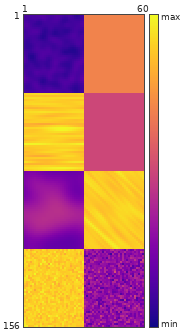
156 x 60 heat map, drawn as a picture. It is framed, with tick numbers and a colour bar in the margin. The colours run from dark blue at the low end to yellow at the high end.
The table splits into 4 rows of 2 panels. Panel 1,1: very low, blotchy, faint in contrast. Panel 1,2: high, flat. Panel 2,1: very high, streaked across, faint in contrast. Panel 2,2: middling, flat. Panel 3,1: low, smooth. Panel 3,2: very high, slanting down to the right, faint in contrast. Panel 4,1: very high, fine-grained, faint in contrast. Panel 4,2: low, fine-grained.
